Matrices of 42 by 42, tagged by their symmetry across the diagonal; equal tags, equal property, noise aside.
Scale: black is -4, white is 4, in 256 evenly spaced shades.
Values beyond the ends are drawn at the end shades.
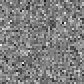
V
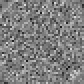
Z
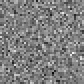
V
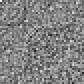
Z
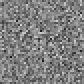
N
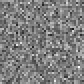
N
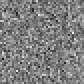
N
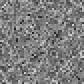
Z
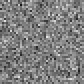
V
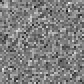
Z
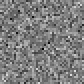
Z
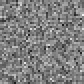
V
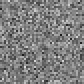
V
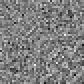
Z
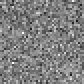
N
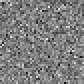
N
